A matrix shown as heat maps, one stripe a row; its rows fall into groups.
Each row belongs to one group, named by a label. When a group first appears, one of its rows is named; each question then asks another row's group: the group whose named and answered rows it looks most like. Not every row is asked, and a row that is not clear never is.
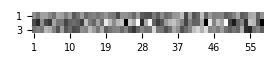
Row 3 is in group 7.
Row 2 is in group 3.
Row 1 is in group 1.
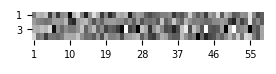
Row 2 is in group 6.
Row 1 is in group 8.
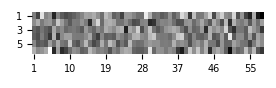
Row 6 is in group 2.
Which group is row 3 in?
3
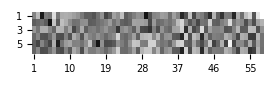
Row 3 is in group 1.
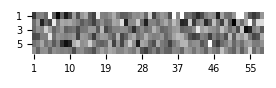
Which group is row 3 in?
7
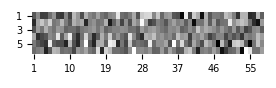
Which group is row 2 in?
8
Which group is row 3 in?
7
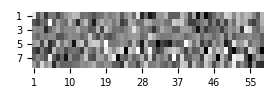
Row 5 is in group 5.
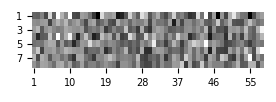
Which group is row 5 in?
7
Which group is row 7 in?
6
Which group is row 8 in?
1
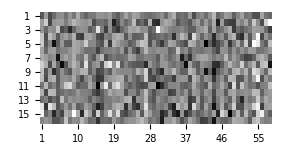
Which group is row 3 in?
2
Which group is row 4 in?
6
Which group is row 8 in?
5
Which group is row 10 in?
6
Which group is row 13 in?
3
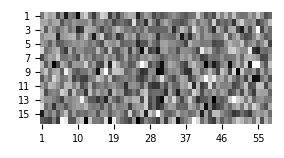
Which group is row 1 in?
8
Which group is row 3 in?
6
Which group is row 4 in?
8
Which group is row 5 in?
5
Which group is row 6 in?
7
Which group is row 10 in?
7
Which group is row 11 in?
1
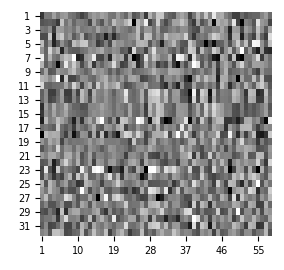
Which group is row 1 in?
7
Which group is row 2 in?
3
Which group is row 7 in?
6
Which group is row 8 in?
5
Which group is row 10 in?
2
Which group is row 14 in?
7
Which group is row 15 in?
7
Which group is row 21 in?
1
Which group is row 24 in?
5
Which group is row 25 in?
6
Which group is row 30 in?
5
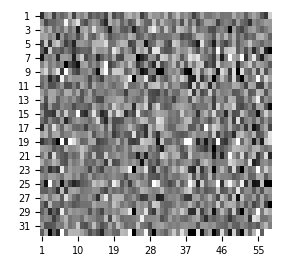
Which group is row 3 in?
6
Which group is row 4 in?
8
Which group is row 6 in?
3
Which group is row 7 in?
5
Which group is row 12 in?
1
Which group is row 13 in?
6
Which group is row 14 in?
3
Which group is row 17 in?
7
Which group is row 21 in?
5
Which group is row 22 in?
7
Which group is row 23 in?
3
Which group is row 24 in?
1
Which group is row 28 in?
3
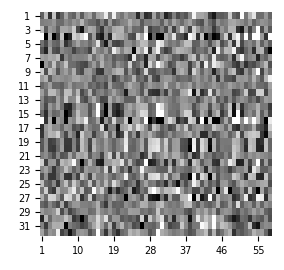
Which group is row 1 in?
5
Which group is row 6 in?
3
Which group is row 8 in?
7
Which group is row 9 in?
6
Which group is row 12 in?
1
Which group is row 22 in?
6
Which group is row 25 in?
5
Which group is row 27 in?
1
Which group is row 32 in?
2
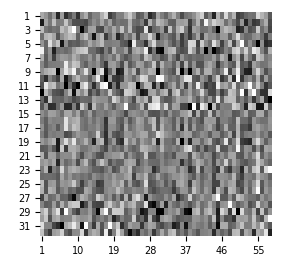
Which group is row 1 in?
8
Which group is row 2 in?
7
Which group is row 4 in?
8
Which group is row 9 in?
8
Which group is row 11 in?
8
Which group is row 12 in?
5
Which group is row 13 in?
3
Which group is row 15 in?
1
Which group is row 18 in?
2
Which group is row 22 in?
8
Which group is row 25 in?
6
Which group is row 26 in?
6
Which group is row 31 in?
5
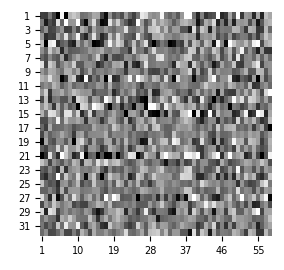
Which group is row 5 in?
6
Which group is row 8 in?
6
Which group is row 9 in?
1
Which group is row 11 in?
7
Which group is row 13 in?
5
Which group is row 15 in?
1
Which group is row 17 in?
3
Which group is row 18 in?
5
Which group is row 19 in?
5
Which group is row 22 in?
5
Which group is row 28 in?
7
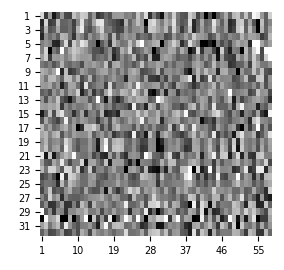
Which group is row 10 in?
1
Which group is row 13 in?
2
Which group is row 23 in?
1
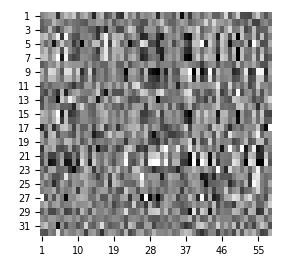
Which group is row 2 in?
7
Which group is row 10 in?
1
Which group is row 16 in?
2
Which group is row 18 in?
6
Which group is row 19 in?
1
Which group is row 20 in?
5
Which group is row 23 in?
6
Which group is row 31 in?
8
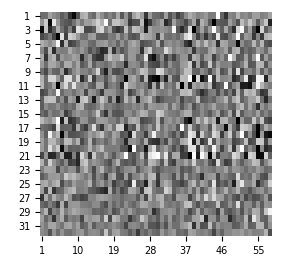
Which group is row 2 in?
5
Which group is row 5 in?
2
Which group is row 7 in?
6
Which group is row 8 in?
1
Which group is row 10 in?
1
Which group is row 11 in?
8
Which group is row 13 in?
8
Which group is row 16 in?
2
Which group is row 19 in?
1
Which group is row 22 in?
6
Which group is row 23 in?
8
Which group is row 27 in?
7
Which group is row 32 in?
5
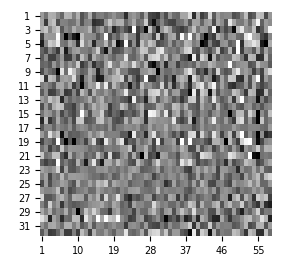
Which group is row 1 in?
1
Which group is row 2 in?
6
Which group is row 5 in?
8
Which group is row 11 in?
7
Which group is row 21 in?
7
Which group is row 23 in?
2
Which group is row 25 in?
5
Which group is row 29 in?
6
